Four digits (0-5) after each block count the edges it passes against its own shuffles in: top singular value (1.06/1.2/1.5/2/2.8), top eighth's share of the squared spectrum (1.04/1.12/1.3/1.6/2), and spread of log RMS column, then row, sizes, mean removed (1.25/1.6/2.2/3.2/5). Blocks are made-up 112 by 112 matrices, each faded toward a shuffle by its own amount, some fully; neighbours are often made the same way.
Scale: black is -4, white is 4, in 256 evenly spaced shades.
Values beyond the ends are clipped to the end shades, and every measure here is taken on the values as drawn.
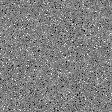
0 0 0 0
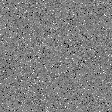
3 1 0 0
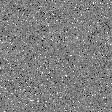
1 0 0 0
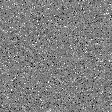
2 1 0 0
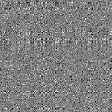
5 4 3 3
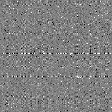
5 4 2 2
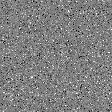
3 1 0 0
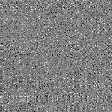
4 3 1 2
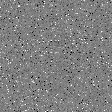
2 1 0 0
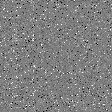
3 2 1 0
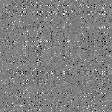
4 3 2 2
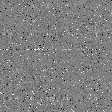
3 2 0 1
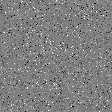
2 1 0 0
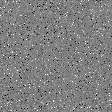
1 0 0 0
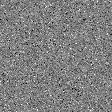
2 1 0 0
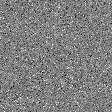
0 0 0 0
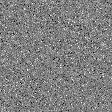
0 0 0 0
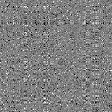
5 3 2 2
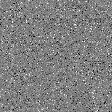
3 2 1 0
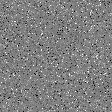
0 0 0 0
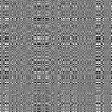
5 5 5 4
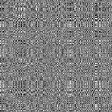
5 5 4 4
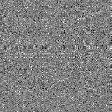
4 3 2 2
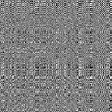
5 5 4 4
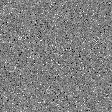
0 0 0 0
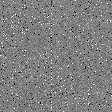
2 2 1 0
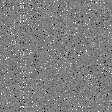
3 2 1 0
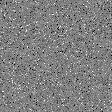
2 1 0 0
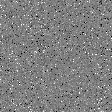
2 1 1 0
